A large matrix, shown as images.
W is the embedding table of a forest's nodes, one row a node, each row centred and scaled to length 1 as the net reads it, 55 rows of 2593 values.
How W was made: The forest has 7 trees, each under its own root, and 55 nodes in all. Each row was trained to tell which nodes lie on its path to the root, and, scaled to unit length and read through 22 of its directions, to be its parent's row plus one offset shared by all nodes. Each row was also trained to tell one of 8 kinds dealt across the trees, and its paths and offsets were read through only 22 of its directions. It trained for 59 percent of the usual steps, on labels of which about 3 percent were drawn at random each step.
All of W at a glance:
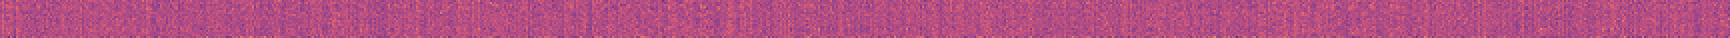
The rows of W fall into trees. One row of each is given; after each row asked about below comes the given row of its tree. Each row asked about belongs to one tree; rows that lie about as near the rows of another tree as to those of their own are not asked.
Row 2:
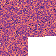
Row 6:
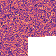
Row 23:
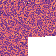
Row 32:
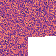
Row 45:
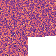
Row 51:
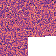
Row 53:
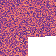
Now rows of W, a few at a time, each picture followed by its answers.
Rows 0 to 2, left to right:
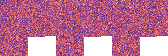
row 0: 53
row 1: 2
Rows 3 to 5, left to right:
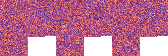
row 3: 23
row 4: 32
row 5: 23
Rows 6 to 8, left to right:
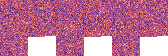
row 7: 51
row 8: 51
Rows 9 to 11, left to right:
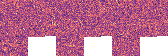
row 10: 51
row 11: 2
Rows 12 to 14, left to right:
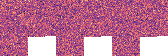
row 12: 2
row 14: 53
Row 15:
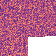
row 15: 6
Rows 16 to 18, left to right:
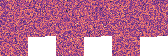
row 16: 53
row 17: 32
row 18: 45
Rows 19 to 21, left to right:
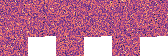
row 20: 45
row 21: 51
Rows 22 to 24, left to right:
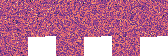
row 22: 2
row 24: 45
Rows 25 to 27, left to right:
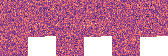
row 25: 32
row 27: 32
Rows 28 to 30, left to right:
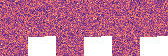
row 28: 32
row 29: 51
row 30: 23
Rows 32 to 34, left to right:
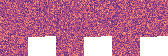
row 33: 51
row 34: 53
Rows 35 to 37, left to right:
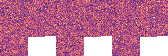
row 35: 32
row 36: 45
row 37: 32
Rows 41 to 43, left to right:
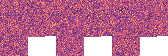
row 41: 23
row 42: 2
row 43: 2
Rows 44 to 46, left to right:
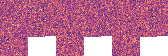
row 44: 51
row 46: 32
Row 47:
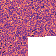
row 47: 2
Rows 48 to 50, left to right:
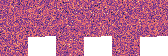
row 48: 53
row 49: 2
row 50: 2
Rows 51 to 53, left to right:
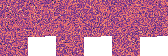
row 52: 6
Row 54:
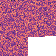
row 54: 32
